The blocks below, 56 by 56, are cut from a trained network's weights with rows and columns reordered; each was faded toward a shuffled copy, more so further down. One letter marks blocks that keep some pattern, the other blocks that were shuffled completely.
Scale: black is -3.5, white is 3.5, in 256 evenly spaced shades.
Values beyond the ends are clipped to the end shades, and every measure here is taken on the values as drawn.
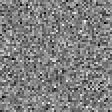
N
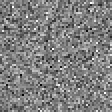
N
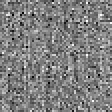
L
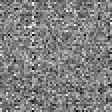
L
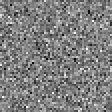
N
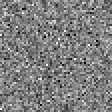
N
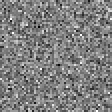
N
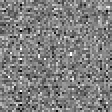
L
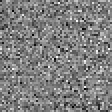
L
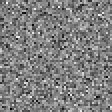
N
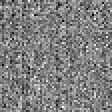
L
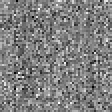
L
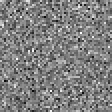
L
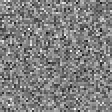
L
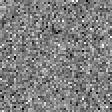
N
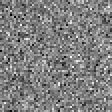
N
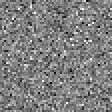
N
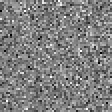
N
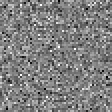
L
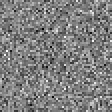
L
